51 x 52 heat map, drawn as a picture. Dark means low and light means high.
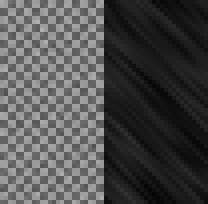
The table splits into one row of 2 panels. Panel 1,1: middling, checkered, strong in contrast. Panel 1,2: very low, slanting down to the right, faint in contrast.
